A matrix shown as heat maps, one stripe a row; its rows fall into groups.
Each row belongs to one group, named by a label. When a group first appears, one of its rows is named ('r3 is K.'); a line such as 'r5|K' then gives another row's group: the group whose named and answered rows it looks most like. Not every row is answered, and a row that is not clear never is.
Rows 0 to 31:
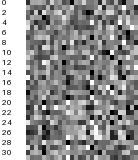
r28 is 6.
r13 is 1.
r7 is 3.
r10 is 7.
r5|1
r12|3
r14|3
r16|6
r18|3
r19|6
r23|3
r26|6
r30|3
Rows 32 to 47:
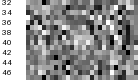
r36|1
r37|3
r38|3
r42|3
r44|6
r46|6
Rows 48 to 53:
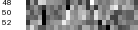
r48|6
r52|3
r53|7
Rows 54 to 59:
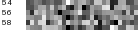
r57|6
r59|6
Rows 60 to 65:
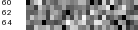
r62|6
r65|3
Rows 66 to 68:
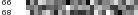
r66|6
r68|1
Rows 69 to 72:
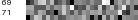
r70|7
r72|3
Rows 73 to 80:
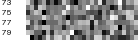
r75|3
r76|6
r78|3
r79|7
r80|1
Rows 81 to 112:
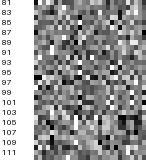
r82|3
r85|7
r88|3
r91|6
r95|7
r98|1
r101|7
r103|6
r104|1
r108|3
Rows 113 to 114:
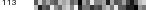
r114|1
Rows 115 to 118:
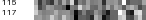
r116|7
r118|6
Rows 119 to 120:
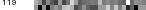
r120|1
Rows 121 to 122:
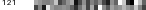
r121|6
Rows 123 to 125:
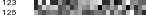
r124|3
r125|7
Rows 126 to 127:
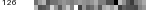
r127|1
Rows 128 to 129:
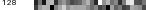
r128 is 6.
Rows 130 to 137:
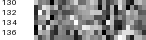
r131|3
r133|3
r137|6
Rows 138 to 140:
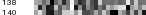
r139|1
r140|7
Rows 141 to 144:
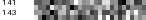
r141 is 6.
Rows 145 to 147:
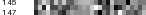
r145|3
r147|3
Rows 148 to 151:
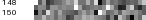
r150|6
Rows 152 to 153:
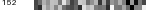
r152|3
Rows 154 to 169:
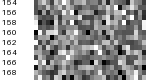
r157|7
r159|1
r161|3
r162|1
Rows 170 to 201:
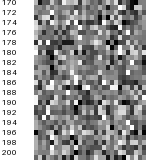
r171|6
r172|1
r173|3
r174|1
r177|7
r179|7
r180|1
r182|7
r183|3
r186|1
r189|1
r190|1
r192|6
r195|7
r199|1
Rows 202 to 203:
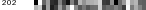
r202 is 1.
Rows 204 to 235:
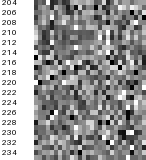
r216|7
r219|3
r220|1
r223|6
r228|3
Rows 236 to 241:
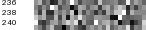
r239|7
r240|1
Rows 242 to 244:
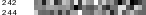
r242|1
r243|6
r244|7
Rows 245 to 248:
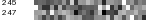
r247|6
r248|7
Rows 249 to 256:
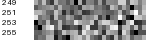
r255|1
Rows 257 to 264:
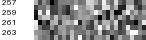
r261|1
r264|7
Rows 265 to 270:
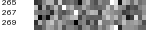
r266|1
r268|1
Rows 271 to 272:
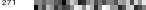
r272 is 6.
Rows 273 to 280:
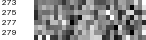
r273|3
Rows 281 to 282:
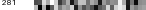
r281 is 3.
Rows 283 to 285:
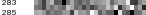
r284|7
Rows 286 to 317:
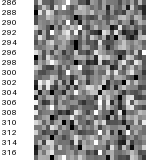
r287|3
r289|6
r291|7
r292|1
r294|6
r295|6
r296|1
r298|6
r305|6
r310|1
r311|3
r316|6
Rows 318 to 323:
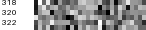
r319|3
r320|3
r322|6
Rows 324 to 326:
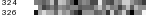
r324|6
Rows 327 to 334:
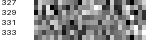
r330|7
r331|3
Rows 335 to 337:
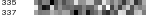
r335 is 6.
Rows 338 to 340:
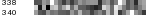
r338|3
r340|7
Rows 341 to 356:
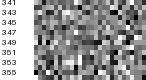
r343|7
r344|1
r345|3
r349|1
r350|6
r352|7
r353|7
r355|6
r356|7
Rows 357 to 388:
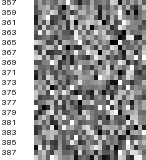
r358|3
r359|3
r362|7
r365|7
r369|3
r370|7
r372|6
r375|6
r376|7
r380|3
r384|1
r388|6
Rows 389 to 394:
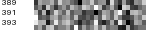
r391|1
